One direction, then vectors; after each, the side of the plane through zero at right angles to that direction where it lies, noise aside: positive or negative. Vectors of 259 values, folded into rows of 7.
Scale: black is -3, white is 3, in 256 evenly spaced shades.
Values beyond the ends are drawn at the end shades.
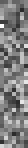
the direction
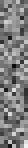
negative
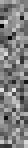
negative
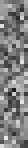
positive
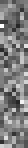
positive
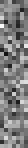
positive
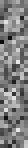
negative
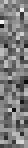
negative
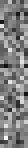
positive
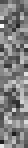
positive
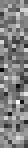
negative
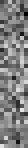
positive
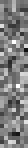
positive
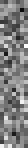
positive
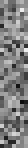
negative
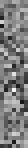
negative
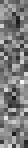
positive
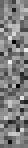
negative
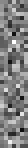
positive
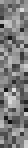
negative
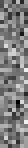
positive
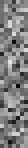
negative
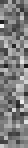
positive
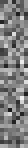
positive
